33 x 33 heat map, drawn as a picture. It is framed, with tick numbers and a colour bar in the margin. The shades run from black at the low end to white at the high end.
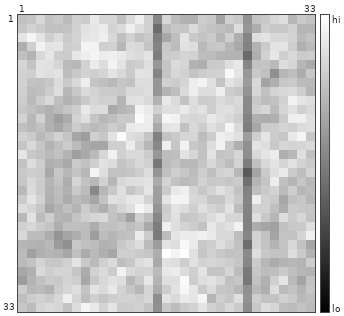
Columns 16 and 26 stand out from the rest. There is no overall slope. Overall the values sit about 80% of the way up the scale. The grain runs up and down.
